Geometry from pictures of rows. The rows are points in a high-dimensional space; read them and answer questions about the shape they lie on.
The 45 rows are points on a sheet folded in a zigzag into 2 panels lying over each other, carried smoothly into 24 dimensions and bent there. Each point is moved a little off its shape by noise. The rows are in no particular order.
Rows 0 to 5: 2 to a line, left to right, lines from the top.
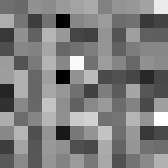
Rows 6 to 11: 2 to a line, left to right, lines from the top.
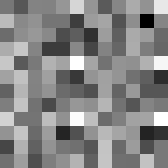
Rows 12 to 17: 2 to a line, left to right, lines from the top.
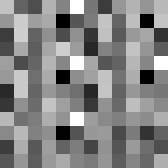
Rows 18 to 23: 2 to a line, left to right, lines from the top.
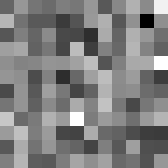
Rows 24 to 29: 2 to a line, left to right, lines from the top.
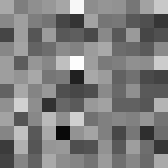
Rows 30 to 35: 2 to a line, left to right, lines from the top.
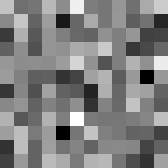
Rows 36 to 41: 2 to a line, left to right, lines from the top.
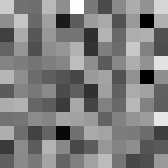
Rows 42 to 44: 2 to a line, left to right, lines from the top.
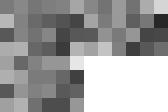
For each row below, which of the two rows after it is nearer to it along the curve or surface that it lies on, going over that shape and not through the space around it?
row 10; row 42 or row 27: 27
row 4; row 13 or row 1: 13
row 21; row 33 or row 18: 18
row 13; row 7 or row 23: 7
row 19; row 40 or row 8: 40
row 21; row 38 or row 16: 38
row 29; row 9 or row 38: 38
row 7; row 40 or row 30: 40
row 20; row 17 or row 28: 17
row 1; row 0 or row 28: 0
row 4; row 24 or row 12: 12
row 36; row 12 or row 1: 12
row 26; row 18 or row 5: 5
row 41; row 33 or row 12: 12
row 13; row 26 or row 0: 0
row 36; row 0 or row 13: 13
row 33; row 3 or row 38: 3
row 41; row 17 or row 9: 17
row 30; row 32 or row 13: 13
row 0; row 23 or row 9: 23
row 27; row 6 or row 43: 6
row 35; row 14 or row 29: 29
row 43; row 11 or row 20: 11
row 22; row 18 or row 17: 17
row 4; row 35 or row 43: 35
